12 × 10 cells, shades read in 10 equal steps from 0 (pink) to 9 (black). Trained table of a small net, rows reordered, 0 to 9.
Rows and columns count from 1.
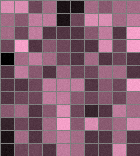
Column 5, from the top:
8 8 6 5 5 3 2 2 1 0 2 2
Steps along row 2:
up down same up down down same up down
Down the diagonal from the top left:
1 4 2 4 5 5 6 4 2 1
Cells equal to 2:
15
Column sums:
66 42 54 44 44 57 53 47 44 36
